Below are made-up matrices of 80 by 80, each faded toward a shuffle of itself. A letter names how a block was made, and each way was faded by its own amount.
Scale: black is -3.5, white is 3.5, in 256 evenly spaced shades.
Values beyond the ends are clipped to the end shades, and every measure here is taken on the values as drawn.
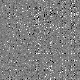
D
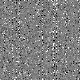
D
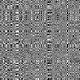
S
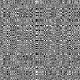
S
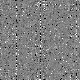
D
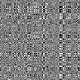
S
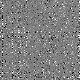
D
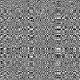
S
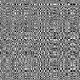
S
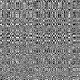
S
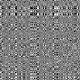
S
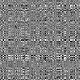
S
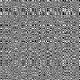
S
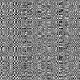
S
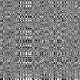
S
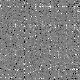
D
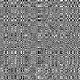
S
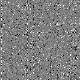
D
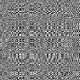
S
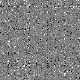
D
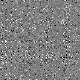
D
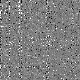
D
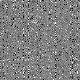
D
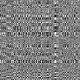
S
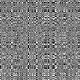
S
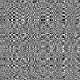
S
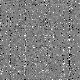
D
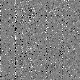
D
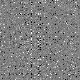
D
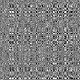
S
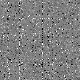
D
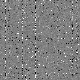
D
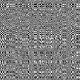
S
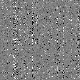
D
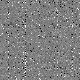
D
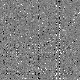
D
